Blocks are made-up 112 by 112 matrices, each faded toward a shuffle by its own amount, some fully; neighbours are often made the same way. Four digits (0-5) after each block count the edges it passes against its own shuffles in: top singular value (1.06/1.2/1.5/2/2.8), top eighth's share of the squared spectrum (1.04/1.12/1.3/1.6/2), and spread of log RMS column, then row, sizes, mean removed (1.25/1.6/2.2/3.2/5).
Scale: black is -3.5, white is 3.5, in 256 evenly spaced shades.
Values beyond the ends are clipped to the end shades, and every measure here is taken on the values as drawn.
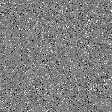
3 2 1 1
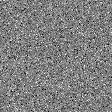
0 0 0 0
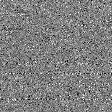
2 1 0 2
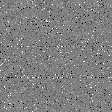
3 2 1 1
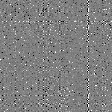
5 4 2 2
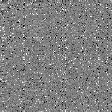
4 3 2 1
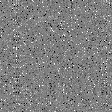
3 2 1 0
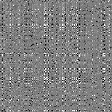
5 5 4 4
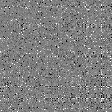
4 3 2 2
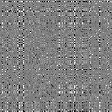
5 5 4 3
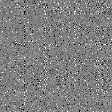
4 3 2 2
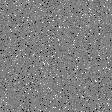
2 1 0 0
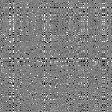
5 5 3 3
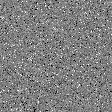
0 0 0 0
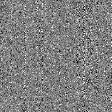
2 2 3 0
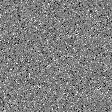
0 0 0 0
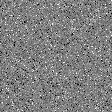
1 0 0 0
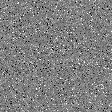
1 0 0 0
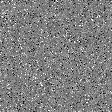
3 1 0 0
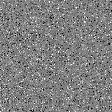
3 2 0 1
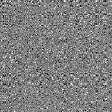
5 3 2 2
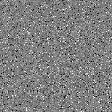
4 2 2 1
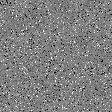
0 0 0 0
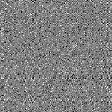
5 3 2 2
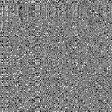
5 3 3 2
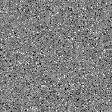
3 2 0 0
